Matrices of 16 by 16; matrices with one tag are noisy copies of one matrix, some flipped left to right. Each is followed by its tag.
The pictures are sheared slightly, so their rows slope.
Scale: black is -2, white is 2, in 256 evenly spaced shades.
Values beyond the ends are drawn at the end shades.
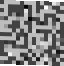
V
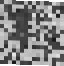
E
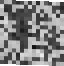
E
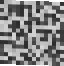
V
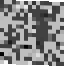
E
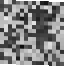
E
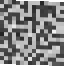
V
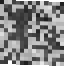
E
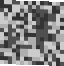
E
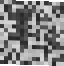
E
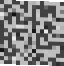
V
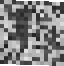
E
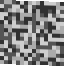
V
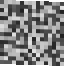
V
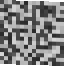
V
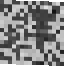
E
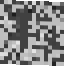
E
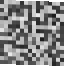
V
